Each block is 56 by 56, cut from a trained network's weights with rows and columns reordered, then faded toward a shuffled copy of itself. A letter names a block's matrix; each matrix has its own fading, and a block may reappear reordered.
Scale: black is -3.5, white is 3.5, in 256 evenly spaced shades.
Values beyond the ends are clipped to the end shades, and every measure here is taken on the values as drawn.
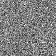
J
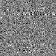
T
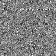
J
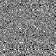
T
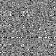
T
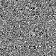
J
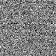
J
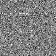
J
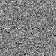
J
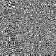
T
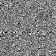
J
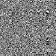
T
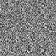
T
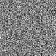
T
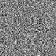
T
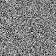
J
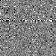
T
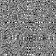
T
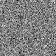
J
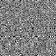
T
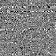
T
